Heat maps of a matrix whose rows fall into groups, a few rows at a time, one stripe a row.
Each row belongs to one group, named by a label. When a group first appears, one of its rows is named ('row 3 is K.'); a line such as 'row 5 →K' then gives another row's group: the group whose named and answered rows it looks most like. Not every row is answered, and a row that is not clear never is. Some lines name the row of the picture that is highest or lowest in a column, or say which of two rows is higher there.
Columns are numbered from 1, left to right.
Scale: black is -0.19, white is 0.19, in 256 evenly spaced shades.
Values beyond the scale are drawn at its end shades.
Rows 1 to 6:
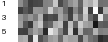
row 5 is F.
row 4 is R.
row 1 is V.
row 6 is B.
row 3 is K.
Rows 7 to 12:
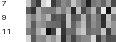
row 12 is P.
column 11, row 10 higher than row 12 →Yes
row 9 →K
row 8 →F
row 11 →F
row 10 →K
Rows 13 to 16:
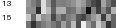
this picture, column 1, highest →15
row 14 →B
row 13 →B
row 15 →K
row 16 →V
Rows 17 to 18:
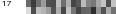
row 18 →K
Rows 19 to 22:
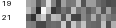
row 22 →V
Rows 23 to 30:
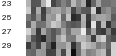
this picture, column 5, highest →23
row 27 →B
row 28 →V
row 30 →F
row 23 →B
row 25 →P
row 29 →F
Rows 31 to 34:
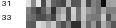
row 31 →K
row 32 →V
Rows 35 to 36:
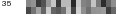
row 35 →R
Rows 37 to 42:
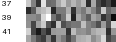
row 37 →B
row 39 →R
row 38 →F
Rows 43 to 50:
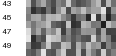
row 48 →P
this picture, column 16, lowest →46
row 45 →P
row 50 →F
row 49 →R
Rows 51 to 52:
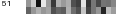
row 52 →K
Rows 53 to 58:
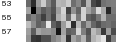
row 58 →V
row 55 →V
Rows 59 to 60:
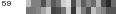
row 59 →R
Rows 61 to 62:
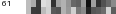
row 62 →B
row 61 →B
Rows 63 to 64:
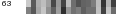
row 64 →K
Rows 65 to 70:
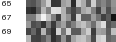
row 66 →F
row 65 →R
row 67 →R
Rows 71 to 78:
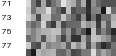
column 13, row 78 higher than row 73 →Yes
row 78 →P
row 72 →K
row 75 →P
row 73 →B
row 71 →B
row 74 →F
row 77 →B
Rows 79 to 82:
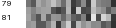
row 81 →P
